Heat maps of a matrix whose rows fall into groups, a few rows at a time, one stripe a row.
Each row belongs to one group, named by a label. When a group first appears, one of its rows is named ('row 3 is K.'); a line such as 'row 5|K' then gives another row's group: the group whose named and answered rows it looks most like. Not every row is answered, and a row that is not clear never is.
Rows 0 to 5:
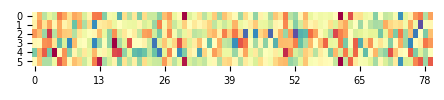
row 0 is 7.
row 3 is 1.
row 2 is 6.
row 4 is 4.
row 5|7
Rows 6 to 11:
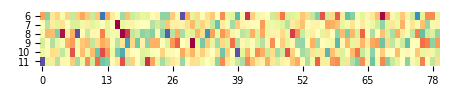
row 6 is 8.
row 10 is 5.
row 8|4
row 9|7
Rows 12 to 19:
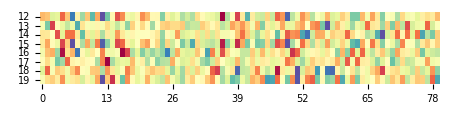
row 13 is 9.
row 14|6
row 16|4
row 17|7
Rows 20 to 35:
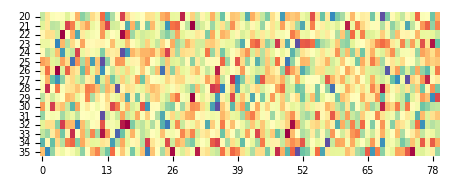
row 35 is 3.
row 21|7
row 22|4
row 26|6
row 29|7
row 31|1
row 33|5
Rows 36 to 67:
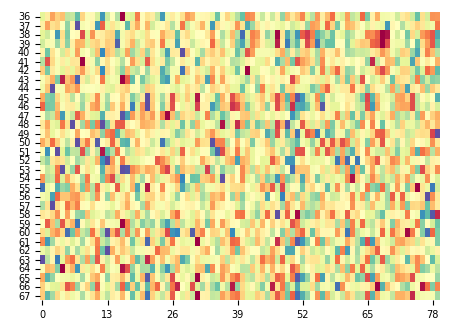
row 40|8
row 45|3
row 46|3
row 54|6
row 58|6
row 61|3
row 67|3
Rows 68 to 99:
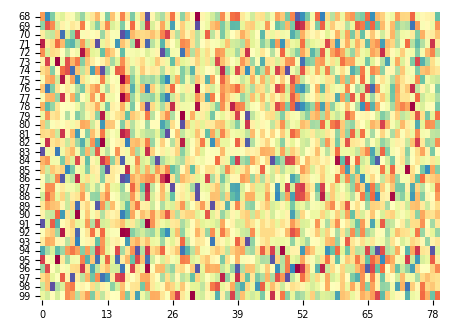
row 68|3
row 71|1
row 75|4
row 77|4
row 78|3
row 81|4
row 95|1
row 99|7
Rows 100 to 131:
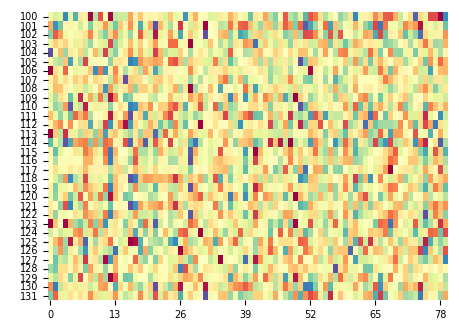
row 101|3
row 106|1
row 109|5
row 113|1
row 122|8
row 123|1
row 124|7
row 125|4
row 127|8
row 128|9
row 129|5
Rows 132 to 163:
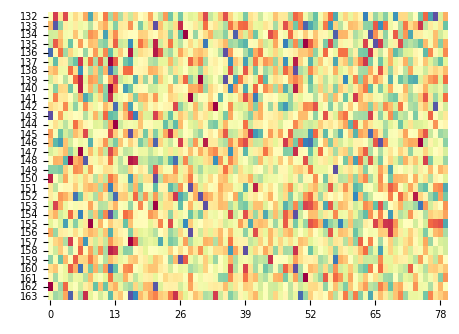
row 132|6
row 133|3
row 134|9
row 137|5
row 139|7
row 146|3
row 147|5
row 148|4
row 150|1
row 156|8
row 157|4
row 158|5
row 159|9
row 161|6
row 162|1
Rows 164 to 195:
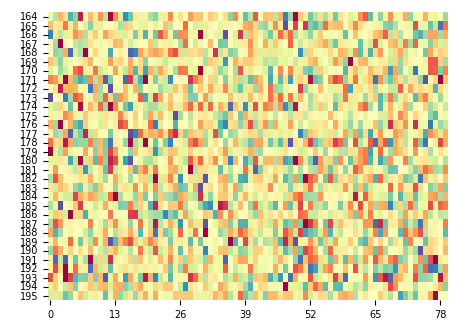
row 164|5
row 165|6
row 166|7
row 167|9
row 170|7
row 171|1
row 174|5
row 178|1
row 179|1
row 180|5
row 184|7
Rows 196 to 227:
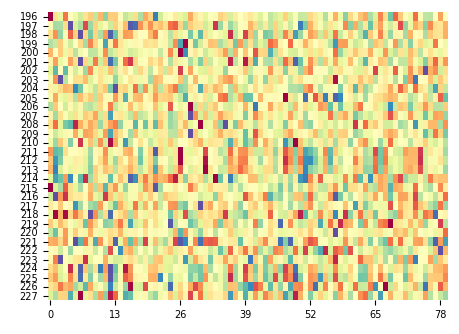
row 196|1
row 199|9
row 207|8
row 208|7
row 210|5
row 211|3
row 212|3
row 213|3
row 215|1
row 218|6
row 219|8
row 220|9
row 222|6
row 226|1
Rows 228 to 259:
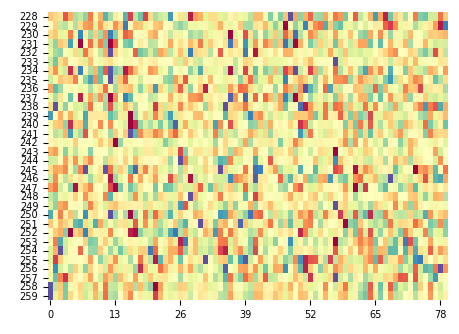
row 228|1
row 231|5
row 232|8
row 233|9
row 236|3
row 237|5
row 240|4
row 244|9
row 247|7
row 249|9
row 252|4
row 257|9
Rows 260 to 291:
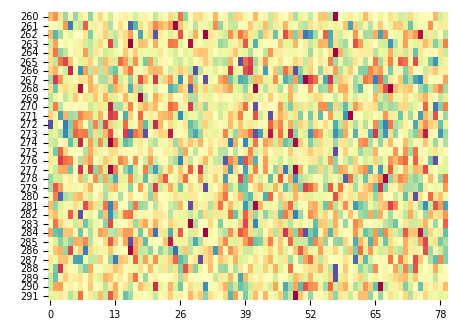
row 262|3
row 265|9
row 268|8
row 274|5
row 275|9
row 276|9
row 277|5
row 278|7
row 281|8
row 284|3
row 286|4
